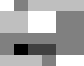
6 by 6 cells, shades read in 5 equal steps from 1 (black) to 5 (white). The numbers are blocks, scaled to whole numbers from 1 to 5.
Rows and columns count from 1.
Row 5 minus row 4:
0 -2 -1 -1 0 0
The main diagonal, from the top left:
5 4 5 3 3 5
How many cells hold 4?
11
